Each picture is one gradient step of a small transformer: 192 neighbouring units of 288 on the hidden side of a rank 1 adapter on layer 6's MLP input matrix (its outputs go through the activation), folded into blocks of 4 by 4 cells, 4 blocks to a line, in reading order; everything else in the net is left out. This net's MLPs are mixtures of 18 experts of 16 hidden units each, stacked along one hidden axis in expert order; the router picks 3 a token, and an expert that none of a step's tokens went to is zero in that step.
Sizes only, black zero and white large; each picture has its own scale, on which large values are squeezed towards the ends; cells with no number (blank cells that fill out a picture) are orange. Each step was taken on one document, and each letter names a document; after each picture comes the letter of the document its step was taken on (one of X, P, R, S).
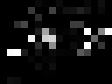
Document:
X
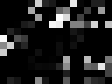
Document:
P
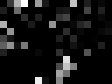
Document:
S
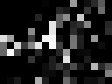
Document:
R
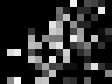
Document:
R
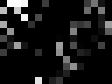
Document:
S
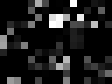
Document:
P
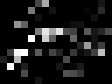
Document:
X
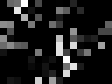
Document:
S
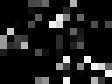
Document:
P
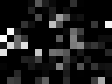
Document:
P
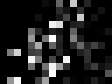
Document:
R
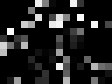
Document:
P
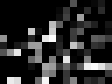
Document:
R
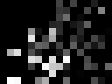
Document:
R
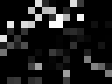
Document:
P
